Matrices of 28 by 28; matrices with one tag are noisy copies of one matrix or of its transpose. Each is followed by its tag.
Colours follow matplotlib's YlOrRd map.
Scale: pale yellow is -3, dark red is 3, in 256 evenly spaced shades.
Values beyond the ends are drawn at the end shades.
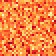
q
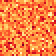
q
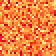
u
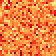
u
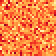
u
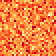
q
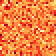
u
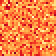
u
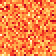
u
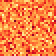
q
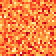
q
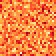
q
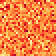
u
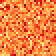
u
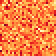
u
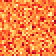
q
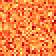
q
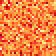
u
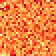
u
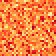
q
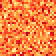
q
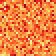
u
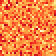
u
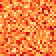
q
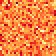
u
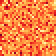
u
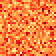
q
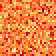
q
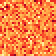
u
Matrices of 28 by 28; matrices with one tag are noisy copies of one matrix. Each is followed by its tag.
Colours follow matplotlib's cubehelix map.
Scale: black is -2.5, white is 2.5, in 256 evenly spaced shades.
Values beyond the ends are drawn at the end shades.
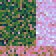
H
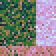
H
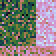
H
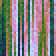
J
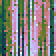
J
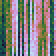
J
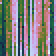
J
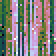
J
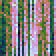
J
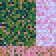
H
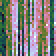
J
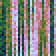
J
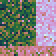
H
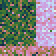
H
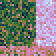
H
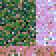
H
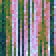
J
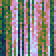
J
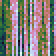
J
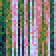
J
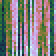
J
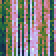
J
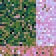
H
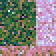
H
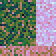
H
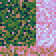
H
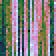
J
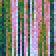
J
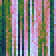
J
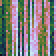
J
